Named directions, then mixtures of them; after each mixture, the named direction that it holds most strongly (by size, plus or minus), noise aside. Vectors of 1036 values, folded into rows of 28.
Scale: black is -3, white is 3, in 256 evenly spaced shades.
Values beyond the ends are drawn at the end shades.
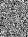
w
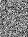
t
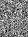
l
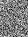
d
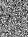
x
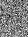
x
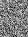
d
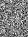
l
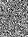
x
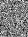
w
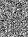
l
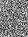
d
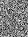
d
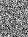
d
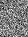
d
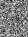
w
